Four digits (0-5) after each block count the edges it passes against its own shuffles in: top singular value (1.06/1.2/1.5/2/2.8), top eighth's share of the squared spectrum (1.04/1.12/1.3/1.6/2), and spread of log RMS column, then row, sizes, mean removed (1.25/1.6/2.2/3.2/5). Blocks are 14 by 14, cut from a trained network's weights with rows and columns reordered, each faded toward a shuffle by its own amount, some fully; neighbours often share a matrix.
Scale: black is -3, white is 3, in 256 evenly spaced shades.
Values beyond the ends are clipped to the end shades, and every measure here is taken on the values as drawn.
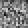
1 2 0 1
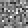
0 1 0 0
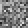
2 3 1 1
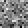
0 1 0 0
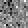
0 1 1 0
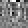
2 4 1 2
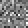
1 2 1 1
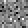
0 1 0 0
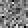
0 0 1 0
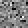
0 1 0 0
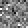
0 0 0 0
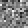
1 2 0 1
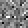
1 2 0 0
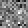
2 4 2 1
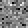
1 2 0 2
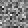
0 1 0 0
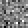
0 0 0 0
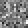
1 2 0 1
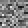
2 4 0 1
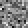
0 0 0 0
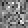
1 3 1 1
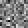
3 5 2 1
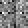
2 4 0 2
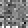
2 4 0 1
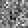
0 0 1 0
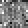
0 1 0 0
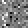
0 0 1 0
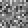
1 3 0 0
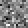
1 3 0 0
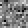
1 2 1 0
